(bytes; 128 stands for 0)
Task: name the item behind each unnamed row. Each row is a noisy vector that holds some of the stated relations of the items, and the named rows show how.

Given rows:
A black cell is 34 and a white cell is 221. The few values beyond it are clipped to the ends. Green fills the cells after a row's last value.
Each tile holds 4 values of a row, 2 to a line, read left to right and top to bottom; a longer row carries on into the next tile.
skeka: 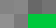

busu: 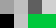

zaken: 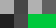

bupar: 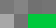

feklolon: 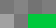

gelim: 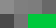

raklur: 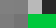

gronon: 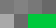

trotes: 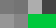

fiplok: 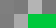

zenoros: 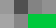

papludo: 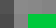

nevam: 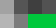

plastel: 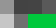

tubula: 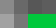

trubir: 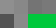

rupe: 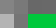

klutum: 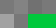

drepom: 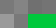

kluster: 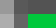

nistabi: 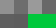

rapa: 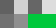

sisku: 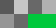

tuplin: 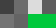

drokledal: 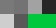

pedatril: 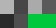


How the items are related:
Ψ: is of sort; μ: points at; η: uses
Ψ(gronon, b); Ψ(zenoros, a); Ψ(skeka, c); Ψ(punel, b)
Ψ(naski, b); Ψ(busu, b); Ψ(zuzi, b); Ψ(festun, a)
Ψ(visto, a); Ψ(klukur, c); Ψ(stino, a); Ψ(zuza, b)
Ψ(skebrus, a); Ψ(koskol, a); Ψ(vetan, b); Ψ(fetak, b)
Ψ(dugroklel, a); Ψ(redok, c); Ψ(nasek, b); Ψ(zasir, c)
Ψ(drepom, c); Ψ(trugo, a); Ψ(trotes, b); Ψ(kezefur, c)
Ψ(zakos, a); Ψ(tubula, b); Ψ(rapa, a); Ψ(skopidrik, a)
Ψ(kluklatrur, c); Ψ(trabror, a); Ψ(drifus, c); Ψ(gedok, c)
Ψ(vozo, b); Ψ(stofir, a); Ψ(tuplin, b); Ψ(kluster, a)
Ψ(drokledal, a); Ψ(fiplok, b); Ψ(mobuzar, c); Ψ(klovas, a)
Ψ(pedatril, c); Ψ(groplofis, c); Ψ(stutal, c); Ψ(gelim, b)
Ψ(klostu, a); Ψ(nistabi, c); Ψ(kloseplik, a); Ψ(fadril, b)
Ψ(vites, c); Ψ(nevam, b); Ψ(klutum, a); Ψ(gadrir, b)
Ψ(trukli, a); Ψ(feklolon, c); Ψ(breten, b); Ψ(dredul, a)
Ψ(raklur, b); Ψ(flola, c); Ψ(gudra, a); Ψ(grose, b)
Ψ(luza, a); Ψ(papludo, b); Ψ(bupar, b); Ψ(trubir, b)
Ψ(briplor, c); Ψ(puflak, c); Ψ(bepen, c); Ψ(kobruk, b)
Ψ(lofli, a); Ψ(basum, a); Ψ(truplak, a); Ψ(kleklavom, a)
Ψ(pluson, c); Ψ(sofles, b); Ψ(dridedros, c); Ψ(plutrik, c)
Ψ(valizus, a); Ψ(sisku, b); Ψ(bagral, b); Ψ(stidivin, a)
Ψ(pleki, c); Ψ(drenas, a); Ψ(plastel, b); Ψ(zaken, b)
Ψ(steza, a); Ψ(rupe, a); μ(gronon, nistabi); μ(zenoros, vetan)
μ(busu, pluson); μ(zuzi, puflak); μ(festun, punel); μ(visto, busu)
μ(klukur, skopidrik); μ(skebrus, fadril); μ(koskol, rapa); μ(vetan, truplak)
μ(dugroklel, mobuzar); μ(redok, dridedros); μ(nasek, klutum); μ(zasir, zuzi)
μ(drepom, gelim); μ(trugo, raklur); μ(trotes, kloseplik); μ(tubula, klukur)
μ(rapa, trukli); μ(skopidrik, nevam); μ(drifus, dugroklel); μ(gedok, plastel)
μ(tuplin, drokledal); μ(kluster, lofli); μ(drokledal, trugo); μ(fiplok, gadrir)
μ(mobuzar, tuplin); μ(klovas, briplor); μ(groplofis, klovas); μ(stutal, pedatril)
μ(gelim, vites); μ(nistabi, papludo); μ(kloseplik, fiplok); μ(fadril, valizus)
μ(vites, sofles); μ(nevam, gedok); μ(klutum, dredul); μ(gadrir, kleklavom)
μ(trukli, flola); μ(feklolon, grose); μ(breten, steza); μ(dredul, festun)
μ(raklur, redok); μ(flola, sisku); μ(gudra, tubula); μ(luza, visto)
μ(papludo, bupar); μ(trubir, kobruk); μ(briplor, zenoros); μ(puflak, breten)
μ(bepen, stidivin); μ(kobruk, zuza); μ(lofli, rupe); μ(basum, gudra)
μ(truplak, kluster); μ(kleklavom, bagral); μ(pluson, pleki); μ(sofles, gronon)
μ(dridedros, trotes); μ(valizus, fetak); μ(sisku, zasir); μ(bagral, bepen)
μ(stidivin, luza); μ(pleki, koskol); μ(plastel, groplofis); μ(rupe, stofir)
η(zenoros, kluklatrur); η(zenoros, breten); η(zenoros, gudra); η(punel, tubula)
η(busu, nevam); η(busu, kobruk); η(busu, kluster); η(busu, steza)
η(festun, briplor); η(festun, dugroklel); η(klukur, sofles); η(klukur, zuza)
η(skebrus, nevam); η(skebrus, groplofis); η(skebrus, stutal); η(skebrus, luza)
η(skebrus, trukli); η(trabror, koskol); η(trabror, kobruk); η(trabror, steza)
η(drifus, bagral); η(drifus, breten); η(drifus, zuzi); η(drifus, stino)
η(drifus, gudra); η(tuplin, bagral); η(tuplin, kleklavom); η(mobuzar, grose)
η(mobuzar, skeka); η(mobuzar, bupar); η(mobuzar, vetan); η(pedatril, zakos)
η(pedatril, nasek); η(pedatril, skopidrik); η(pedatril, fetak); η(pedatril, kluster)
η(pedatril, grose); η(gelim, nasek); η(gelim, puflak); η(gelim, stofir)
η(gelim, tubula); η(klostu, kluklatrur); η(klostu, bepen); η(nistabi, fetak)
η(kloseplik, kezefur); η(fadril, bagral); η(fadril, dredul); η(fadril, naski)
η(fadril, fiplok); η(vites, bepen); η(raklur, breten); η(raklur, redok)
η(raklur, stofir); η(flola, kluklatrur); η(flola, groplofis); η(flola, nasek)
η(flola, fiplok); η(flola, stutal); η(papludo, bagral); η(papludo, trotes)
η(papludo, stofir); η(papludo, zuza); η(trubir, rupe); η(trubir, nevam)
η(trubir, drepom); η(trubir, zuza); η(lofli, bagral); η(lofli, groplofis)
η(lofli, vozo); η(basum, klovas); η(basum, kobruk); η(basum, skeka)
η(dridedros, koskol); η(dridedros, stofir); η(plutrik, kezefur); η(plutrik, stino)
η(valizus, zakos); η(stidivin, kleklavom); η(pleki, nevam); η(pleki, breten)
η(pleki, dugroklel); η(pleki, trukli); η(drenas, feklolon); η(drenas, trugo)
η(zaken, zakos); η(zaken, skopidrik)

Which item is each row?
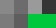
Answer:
mobuzar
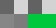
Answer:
trukli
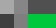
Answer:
trabror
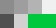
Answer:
bepen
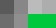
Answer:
drifus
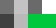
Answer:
pluson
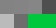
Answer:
dugroklel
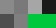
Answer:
dridedros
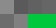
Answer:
klukur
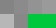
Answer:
kluklatrur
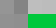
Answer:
klostu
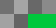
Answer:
puflak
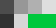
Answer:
bagral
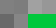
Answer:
plutrik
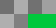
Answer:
breten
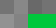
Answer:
zuza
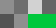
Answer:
kloseplik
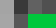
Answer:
skopidrik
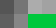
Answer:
fadril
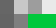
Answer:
flola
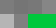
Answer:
gudra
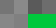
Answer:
stofir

